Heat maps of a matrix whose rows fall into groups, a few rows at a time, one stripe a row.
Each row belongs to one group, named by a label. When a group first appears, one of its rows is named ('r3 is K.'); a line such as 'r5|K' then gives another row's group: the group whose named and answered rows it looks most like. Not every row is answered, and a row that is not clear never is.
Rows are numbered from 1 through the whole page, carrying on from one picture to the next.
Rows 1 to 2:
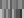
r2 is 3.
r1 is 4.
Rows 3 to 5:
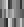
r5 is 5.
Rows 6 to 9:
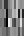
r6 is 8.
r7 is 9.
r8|5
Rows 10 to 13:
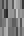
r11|8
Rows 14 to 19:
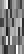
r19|8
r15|4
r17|9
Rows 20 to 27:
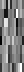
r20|4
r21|8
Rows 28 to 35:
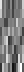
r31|4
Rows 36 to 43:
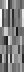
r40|5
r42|4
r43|5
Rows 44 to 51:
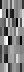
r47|8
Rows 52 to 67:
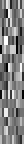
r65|5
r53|5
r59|5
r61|5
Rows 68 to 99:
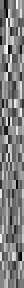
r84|5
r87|3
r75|5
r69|5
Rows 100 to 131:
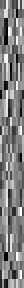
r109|8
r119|4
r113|9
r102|8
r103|5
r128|8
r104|8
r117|3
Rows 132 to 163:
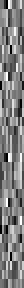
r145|9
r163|5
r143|3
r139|8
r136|9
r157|8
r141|4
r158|3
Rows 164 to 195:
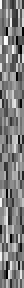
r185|4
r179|9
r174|4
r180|3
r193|9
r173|3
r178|8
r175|3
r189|4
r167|5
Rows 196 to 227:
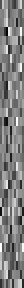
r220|3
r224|8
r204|3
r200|9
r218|3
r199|5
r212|9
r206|8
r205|5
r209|8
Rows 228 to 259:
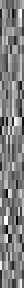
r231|4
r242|4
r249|5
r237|3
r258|4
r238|9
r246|4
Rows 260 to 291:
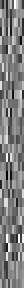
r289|8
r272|4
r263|4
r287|5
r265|5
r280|4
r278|9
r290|8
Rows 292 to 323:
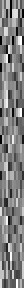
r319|5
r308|5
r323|8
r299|4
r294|3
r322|3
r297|5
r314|8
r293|9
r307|4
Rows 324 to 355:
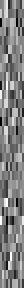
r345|5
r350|8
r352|9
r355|9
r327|9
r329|5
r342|4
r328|8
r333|4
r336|9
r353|5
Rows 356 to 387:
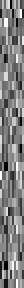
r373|3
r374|8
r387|8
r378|3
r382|9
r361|4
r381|8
